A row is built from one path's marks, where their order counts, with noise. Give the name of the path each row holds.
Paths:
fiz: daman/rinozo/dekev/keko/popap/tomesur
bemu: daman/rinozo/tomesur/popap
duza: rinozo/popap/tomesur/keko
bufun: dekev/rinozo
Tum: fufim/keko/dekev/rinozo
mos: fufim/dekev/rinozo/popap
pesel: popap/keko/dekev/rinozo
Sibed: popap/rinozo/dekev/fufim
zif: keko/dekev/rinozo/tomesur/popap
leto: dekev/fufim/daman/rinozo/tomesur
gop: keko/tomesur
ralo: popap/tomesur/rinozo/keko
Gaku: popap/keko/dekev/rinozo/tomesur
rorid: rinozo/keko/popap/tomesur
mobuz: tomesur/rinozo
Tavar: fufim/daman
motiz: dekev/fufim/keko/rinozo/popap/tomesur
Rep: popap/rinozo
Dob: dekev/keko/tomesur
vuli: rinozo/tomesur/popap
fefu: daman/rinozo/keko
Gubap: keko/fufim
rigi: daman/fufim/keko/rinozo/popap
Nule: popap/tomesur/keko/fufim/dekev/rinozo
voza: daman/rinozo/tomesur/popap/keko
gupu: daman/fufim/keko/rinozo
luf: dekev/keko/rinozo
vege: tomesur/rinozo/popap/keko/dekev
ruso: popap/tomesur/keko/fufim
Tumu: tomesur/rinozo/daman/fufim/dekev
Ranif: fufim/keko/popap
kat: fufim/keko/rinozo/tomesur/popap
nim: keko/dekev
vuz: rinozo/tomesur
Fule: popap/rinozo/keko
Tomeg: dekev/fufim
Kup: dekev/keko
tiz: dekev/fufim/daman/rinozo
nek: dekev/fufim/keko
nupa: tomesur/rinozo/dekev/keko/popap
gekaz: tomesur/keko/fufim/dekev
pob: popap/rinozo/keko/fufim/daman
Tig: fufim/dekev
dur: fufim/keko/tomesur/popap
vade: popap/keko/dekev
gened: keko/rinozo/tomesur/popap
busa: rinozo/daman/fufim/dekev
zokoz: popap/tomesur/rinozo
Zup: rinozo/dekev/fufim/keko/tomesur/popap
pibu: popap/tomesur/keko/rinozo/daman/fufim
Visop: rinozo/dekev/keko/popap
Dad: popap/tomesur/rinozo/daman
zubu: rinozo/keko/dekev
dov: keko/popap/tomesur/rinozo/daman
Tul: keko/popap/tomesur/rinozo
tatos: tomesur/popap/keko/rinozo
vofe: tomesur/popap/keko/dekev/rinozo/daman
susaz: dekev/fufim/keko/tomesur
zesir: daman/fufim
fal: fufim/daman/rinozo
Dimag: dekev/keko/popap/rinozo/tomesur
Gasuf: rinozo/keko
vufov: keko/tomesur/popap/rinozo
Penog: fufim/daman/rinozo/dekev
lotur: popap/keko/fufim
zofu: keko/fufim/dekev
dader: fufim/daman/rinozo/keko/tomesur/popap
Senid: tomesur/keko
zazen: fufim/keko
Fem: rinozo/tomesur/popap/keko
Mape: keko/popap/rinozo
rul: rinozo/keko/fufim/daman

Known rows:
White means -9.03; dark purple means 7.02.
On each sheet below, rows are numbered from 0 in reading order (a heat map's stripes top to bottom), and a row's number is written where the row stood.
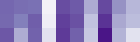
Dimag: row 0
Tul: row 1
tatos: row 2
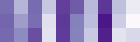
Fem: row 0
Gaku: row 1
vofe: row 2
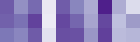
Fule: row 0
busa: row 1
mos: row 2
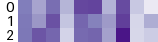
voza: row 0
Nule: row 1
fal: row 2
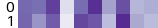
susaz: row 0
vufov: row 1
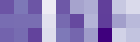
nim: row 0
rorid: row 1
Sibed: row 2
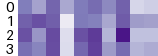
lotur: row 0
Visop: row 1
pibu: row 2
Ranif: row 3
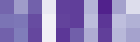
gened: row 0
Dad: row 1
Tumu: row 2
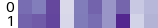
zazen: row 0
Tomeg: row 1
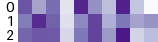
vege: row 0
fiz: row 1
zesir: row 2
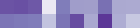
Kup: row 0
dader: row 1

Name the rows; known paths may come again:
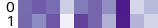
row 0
Tavar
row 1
Rep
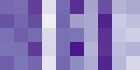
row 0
susaz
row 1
bufun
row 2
fefu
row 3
Zup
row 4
Gasuf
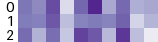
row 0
dur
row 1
Gubap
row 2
Fem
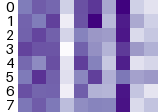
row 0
leto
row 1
motiz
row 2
Penog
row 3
luf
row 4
vofe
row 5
fiz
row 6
zubu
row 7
rul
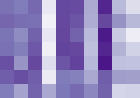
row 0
vuz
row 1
Dimag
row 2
zif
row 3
zokoz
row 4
pibu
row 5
Visop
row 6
lotur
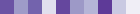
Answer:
vade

